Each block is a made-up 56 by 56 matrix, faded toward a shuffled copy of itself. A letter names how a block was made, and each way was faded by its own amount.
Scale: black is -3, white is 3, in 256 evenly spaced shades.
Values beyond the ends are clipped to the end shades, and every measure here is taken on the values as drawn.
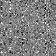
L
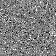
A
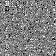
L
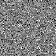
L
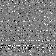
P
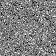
A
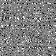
P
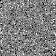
L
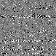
P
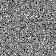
A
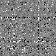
P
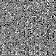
L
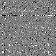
P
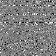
P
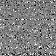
P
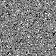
A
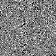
L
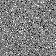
A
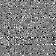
P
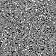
A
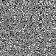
L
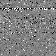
P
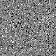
L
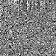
L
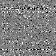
P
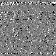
P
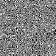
L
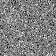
A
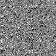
L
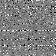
P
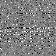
P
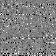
P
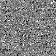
L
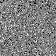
A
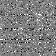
P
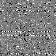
P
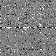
P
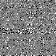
P
